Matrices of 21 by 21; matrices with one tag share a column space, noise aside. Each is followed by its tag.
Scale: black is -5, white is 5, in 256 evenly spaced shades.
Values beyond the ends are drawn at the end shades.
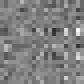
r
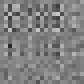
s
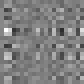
r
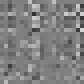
s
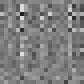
s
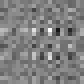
r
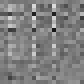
s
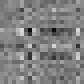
r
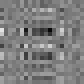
r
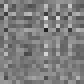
s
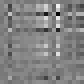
s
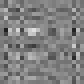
r
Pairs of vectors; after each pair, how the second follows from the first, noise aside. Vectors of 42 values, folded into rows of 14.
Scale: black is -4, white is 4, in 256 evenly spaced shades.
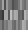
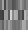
copied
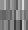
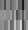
negated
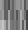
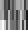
scaled up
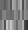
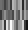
scaled up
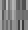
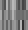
copied
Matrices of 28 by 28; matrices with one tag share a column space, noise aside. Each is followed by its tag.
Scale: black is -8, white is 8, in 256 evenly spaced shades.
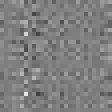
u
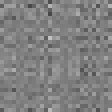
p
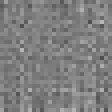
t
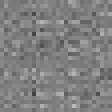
u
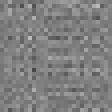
p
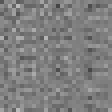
p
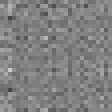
p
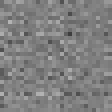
u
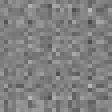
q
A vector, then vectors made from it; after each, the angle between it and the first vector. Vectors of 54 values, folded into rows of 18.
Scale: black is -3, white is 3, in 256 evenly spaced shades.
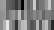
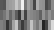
nearly opposite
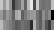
orthogonal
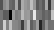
orthogonal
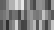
nearly opposite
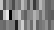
orthogonal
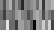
partly aligned
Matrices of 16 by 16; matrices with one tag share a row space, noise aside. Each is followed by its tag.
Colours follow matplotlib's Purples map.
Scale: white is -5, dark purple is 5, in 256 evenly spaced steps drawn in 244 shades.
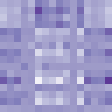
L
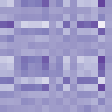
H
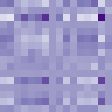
H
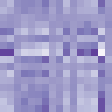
H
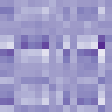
H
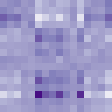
L
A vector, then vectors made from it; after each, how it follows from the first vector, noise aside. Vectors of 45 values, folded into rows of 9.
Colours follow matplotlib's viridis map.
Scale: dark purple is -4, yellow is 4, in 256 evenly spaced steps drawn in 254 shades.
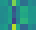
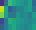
wrapped around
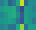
reversed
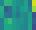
wrapped around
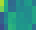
wrapped around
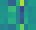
reversed
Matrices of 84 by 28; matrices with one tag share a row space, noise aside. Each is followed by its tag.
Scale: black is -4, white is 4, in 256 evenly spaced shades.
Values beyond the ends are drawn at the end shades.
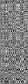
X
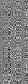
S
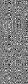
S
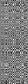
X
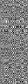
X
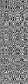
X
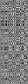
X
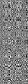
S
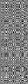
X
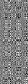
S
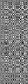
X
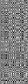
X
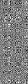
S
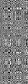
S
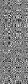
S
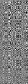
S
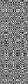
X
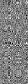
S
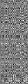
X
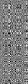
S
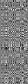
X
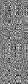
S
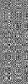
S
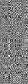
S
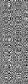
S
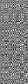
X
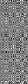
X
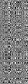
S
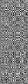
X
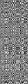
X
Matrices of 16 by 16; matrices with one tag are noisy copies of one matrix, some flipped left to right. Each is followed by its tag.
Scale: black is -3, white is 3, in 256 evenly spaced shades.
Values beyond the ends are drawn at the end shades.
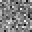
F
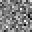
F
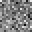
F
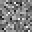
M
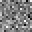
F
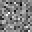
M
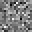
M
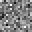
F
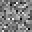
M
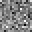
F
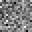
F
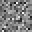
M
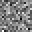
M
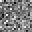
F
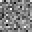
F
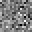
F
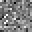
F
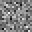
M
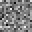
F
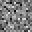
M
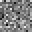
F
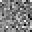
F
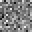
F
